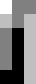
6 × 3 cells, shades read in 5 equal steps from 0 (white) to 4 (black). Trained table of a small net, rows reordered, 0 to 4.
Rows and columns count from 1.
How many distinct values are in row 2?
2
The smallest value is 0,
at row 1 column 1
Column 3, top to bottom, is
2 1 1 1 1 1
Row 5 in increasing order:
1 2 4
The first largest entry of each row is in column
2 2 2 2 2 1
